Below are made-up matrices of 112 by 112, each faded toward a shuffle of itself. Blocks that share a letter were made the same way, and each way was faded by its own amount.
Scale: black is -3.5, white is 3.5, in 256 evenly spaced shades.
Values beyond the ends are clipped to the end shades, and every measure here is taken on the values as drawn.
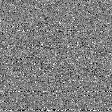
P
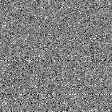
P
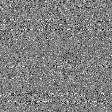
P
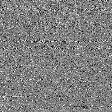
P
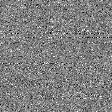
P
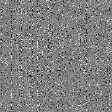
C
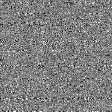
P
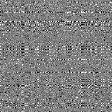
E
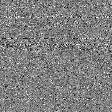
P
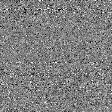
P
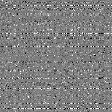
E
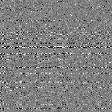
E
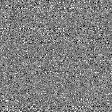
P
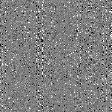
C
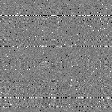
E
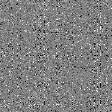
C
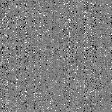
C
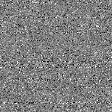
P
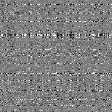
E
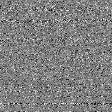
P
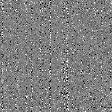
C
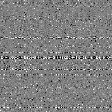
E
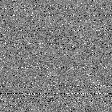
P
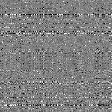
E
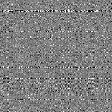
E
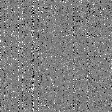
C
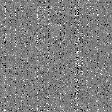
C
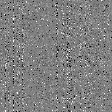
C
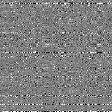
E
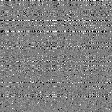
E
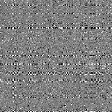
E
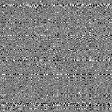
E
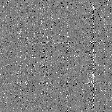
C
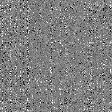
C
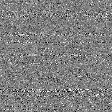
P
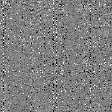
C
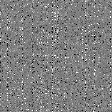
C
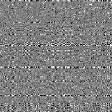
E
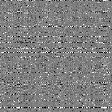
E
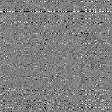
E
